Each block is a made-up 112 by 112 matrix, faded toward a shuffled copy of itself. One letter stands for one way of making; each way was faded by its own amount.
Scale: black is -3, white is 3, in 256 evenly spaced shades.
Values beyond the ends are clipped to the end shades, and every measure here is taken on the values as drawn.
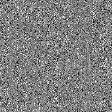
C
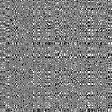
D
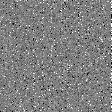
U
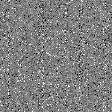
U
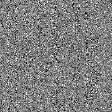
C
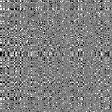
D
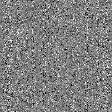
C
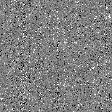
U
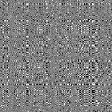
D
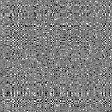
D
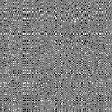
D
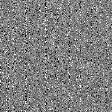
C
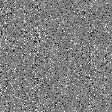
U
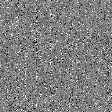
U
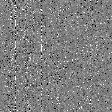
U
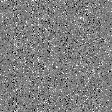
U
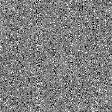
C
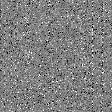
U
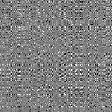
D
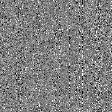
C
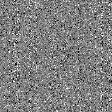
C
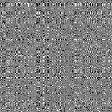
D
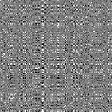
D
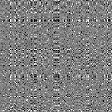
D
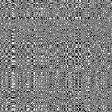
D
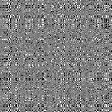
D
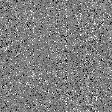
U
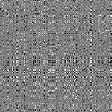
D
